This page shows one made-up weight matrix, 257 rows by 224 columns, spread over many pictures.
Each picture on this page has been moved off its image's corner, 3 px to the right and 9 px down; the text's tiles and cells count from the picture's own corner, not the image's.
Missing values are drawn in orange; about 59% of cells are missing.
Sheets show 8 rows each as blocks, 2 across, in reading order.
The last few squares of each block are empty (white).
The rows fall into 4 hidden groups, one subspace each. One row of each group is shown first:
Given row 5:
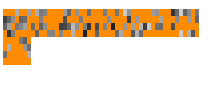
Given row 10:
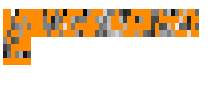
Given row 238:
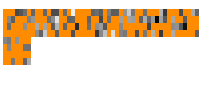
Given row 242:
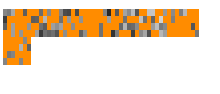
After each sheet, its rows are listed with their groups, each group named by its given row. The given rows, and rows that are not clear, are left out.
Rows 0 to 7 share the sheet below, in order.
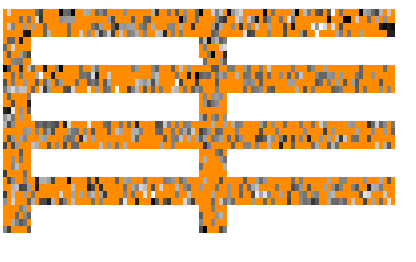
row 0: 238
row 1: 10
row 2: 10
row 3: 238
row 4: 10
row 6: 242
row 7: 5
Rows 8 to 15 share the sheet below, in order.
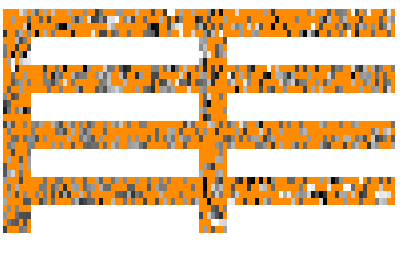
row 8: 5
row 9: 238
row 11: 238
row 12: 242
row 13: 242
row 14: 5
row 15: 10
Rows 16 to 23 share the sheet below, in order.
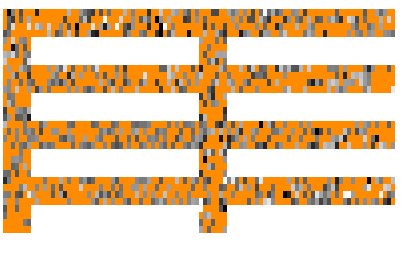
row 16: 238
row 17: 10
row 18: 242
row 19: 238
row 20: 10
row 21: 5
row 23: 5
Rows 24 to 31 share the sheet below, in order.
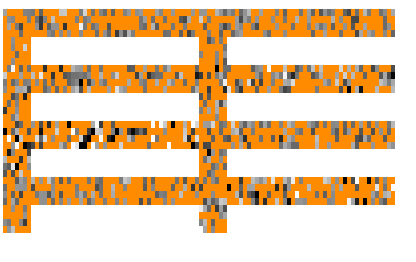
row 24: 10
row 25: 242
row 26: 10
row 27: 242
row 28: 5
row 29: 242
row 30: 5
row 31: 238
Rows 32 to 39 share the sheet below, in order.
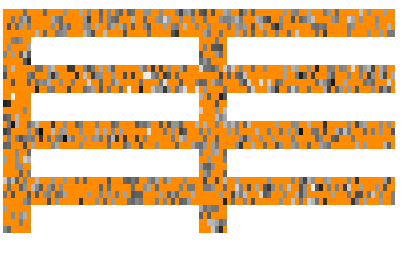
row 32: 5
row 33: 10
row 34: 5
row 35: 238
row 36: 10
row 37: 238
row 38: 238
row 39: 10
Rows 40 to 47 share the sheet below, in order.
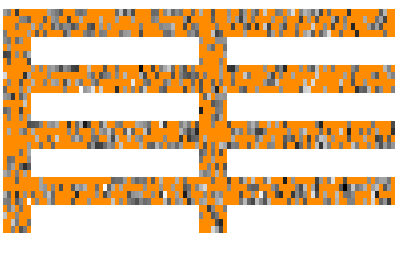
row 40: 242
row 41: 242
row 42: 5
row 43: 242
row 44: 10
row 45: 10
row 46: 238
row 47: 10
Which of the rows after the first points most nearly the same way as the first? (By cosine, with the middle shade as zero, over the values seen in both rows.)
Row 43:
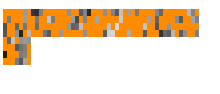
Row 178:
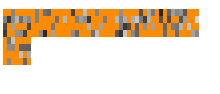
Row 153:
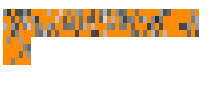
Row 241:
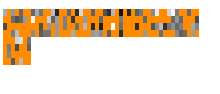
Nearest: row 178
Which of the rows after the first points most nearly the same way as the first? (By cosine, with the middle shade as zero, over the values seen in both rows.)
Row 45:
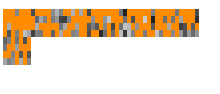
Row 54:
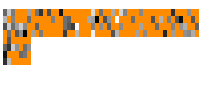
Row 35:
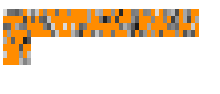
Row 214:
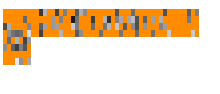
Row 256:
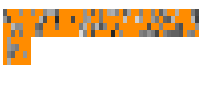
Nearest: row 256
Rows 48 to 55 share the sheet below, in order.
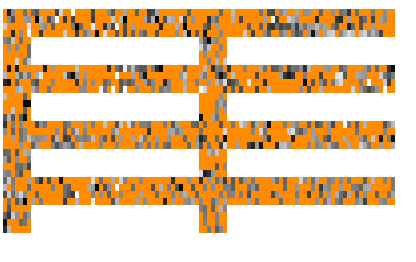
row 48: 238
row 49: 242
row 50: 10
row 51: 242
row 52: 238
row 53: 242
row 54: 238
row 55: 238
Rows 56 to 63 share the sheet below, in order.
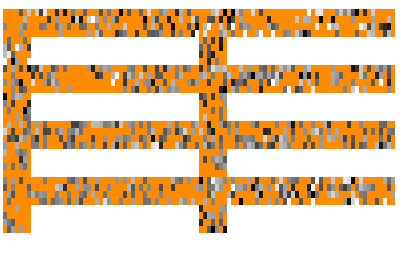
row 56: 242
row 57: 238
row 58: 5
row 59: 238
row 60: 242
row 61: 5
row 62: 5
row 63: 238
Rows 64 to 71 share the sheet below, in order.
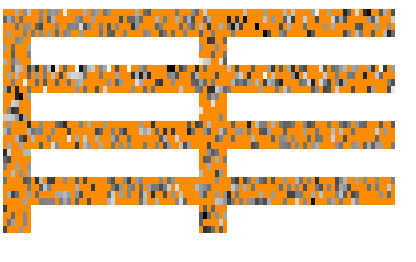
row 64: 10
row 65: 238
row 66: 238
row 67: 242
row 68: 5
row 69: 238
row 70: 5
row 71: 5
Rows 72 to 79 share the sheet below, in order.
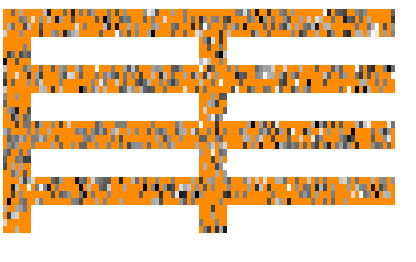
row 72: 238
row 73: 5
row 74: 5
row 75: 238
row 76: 10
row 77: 238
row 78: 242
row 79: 5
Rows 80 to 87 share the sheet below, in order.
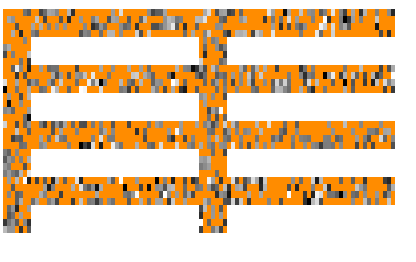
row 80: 242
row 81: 10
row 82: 5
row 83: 10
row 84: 5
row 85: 5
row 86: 238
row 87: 242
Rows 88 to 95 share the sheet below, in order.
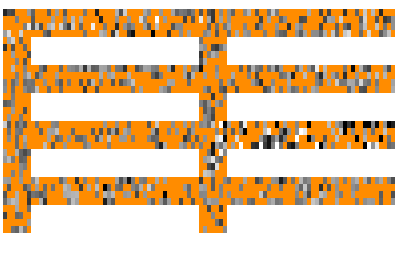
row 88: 242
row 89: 242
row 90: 10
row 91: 238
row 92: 238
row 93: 238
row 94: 238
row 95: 10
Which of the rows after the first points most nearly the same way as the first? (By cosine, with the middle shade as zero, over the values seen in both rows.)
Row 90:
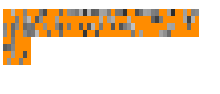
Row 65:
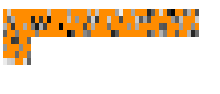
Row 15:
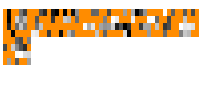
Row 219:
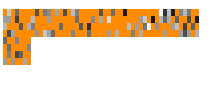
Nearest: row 219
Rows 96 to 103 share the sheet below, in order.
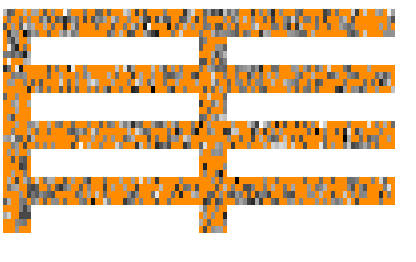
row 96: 5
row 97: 238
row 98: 242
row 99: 5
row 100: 5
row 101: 10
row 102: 5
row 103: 242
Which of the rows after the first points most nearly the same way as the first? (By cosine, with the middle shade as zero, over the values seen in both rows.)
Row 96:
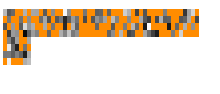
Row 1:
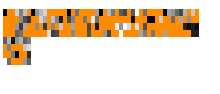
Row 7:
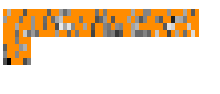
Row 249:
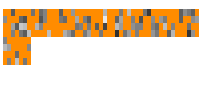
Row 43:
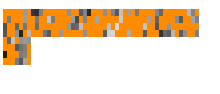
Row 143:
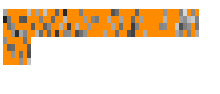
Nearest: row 249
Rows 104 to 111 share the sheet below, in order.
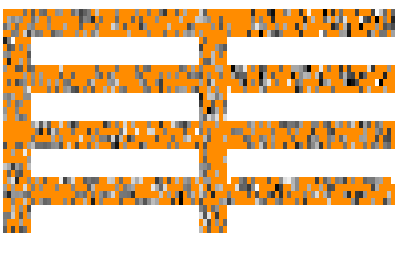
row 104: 5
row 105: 238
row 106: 238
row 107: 5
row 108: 10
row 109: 10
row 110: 5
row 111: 242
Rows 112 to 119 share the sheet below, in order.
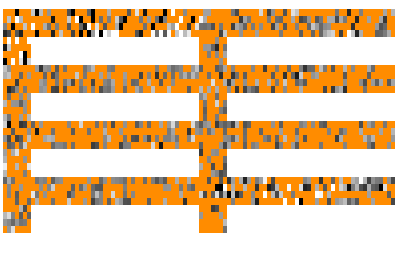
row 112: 5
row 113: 242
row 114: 242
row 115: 242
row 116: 238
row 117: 5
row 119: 5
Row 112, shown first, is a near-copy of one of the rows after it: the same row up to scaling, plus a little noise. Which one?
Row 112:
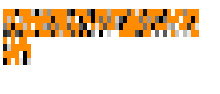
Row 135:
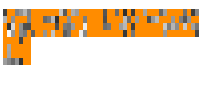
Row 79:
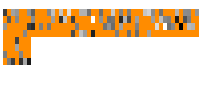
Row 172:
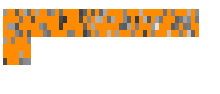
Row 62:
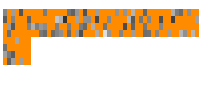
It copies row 62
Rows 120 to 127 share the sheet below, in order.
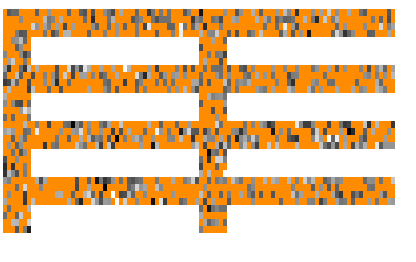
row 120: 5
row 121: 242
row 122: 10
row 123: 5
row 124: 238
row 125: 5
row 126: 238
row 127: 242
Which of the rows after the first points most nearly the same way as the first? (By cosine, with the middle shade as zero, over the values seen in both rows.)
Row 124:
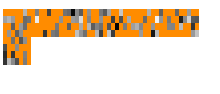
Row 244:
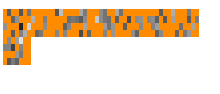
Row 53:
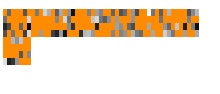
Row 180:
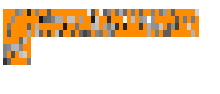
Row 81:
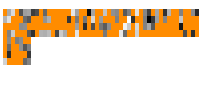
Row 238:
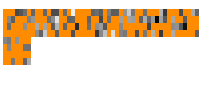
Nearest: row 180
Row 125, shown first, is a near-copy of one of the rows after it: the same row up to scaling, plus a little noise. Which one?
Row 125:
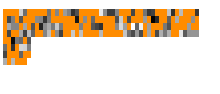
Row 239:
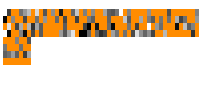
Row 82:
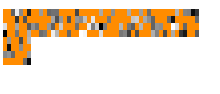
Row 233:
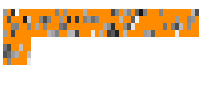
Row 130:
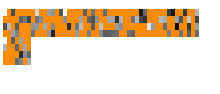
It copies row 233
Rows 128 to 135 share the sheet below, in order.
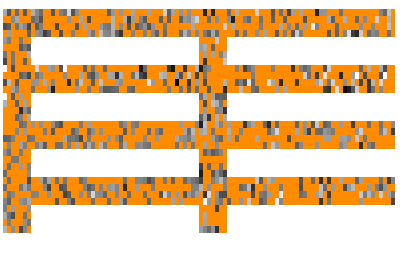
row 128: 10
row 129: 238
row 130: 5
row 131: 242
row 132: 10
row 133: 238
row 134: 238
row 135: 5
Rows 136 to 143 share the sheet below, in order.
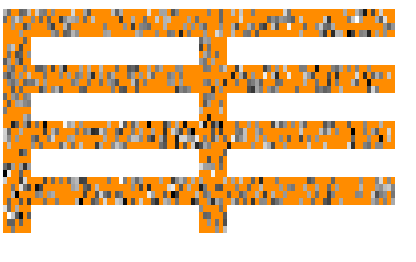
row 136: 5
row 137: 242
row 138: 10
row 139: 242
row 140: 242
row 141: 238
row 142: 5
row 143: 242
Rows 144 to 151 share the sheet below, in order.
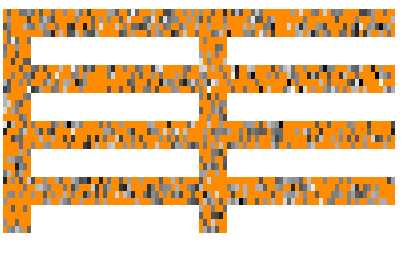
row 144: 5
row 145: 238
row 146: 238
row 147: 238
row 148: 5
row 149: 10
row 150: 10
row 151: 10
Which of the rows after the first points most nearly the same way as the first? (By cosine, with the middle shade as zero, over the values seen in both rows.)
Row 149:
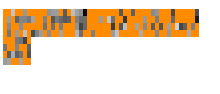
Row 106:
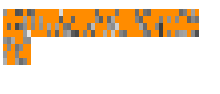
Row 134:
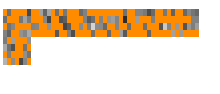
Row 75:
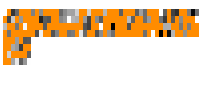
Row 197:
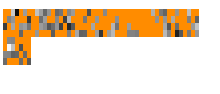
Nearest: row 134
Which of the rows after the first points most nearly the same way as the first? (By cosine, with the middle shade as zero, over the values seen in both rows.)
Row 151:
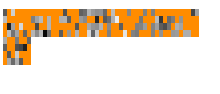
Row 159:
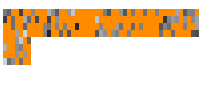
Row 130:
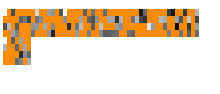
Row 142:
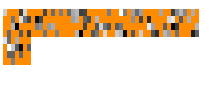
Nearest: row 142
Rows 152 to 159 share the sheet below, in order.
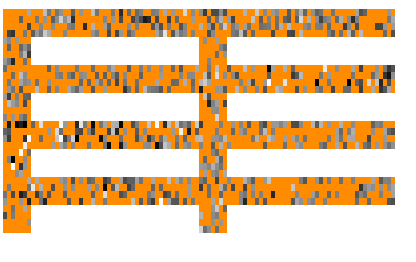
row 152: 242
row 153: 238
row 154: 5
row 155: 5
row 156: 238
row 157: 242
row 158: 238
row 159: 238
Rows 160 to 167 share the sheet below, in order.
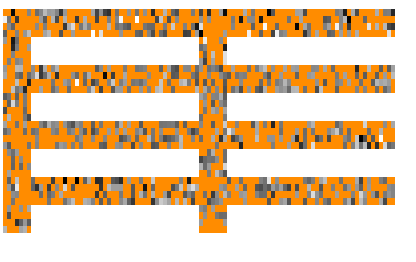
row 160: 5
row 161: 5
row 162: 238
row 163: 10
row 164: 5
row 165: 238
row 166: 242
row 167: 238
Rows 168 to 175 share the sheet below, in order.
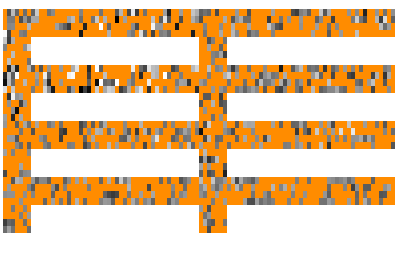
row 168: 5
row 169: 242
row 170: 5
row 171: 10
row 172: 5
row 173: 242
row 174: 238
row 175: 242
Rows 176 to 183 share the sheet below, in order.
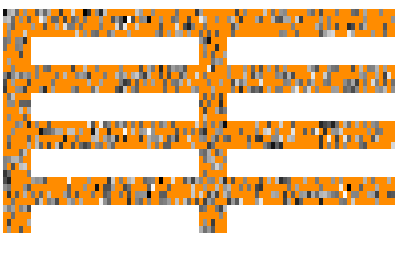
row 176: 10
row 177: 242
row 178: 10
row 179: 10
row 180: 10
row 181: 10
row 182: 10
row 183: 10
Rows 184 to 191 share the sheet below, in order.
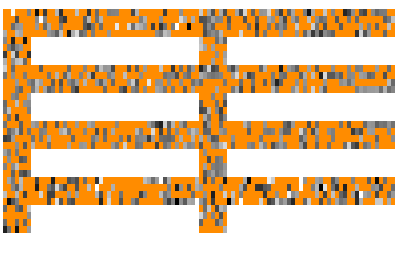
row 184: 10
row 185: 238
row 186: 10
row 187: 10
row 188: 10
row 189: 238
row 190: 10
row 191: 238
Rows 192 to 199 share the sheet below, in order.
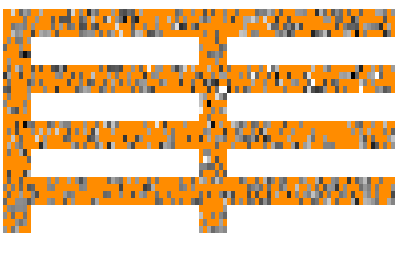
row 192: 10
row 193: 238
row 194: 242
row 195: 238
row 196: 238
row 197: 5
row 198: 10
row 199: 242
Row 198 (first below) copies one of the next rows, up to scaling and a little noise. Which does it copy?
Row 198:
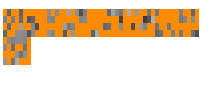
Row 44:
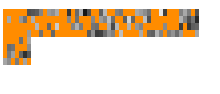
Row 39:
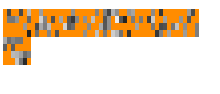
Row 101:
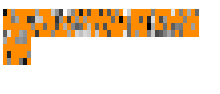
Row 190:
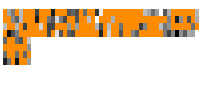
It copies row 101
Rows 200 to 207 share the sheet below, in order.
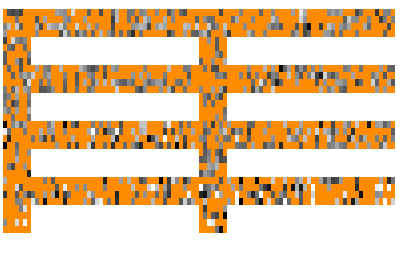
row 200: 242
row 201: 238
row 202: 238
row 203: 10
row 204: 5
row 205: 10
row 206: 10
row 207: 10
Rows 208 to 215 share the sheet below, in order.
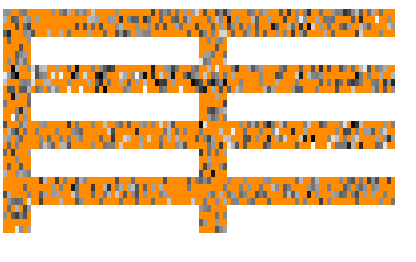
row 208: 242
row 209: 238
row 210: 5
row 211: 242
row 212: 10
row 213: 238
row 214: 238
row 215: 238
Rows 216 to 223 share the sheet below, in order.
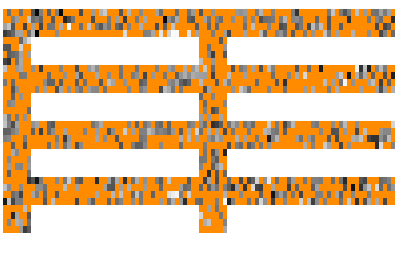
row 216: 5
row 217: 10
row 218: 242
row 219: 10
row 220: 10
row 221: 5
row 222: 5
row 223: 238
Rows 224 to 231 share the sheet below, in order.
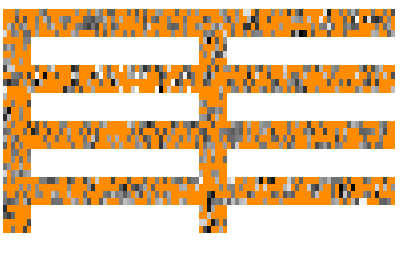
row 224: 5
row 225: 5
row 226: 242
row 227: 242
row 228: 238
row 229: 238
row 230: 5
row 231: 242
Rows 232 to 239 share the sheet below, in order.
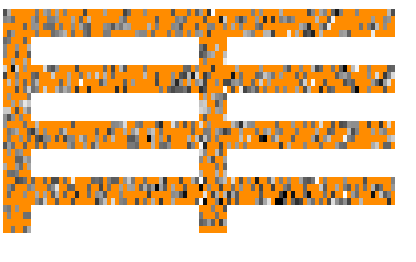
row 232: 10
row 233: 5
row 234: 10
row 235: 238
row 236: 10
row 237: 5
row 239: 5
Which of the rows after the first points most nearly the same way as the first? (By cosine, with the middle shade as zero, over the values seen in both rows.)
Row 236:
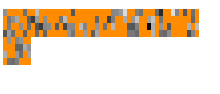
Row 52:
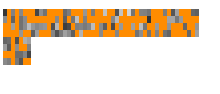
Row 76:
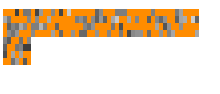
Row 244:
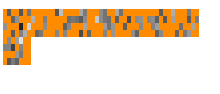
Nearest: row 244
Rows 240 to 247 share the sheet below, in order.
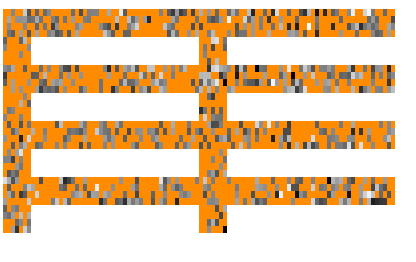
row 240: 238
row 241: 238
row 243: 238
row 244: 238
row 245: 238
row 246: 10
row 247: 5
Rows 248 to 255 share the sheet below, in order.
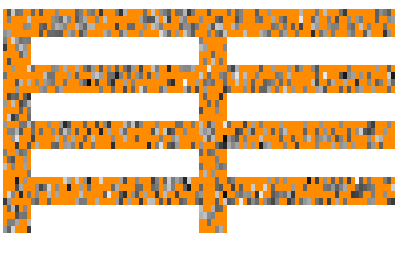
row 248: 242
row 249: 238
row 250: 5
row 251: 10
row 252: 242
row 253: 238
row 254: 242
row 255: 238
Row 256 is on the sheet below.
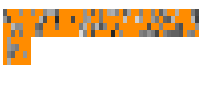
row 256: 5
